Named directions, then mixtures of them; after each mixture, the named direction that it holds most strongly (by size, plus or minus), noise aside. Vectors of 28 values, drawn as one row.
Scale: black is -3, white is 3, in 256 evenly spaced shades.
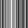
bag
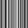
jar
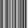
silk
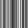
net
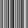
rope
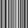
jar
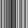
bag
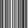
silk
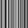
jar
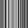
jar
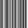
silk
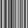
jar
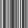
net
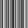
rope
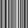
jar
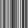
net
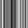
bag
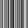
rope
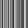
rope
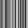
silk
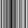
bag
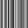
rope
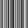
rope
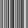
rope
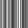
net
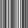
net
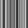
silk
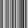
silk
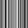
jar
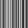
net
